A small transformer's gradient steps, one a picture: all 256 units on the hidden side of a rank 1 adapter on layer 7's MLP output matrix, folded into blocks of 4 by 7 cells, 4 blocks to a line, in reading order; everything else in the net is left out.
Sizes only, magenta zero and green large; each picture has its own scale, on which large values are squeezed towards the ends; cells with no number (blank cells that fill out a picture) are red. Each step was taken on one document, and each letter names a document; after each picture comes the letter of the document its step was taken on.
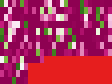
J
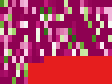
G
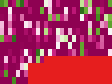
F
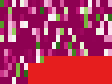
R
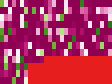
G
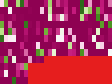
F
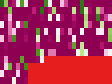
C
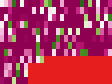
R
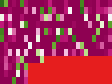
G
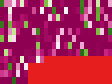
R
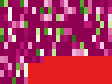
J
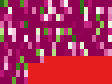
J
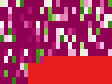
F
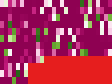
R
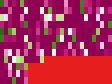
G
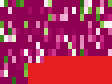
F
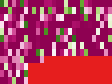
G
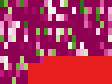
C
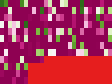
C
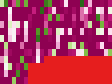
C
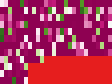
J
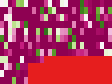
C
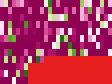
F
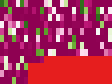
C
